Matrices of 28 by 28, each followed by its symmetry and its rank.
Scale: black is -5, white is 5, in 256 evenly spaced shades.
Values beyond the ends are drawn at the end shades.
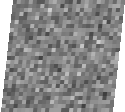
neither, full rank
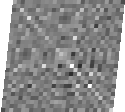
symmetric, rank five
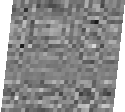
neither, rank three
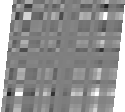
symmetric, rank one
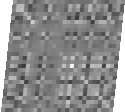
symmetric, rank three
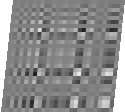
symmetric, rank one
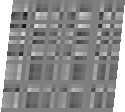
neither, rank one
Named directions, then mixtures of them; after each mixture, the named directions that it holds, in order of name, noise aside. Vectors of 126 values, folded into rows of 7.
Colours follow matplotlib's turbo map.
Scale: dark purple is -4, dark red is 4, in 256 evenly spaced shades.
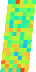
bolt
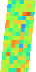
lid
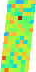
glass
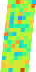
bolt, glass, lid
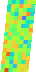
bolt, glass, lid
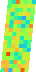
bolt, lid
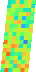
bolt, glass, lid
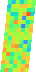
bolt, glass, lid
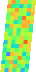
bolt, glass, lid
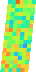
bolt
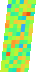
lid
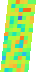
glass, lid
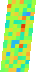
lid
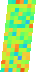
bolt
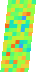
bolt, lid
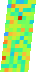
glass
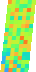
bolt, glass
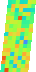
bolt, glass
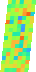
glass, lid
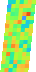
bolt, glass, lid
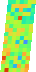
bolt, glass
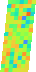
bolt, glass, lid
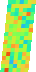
bolt, glass, lid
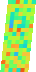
bolt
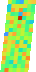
glass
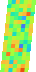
bolt, lid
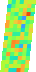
lid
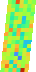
bolt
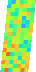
bolt, glass, lid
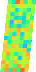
bolt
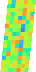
glass, lid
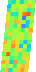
bolt, glass, lid
